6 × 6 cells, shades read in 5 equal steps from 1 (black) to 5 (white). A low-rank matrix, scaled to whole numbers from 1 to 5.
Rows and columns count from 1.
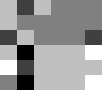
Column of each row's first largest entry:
1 1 2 6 1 6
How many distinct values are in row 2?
2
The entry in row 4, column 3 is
4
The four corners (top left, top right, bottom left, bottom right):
4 3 3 5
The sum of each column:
22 13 22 21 21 22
